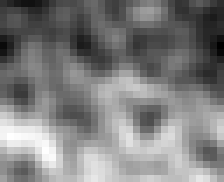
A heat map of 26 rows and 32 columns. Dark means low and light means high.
No lone cell stands out from its neighbours. There is an overall slope up to the bottom. Overall the values sit about 50% of the way up the scale.
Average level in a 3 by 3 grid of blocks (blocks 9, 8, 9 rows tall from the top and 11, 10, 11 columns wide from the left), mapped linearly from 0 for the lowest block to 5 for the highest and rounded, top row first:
010 | 232 | 554
